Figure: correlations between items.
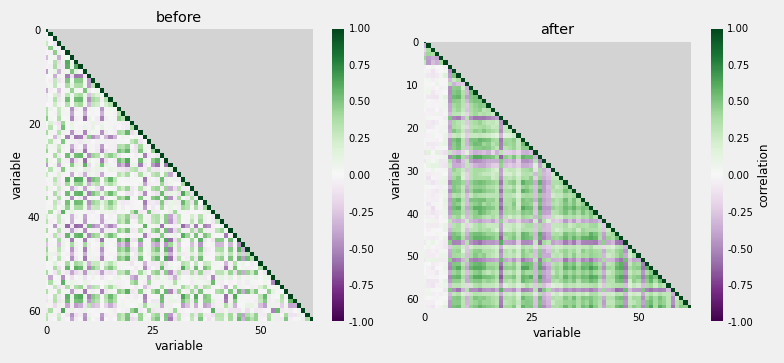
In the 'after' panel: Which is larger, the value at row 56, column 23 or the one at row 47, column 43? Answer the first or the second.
the first
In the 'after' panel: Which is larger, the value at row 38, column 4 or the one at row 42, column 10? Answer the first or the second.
the second
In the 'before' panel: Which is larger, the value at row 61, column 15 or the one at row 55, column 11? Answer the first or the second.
the second
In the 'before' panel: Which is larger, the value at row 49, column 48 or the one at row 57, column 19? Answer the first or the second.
the first
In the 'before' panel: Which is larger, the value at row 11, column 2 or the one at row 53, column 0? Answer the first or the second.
the first
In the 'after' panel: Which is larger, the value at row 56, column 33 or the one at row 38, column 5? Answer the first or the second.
the first
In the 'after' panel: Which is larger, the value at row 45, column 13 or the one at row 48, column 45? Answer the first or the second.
the first
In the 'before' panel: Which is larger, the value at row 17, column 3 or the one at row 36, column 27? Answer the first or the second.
the first
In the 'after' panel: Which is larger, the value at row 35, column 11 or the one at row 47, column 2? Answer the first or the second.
the first
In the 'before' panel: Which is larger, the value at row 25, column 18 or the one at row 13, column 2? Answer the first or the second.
the first
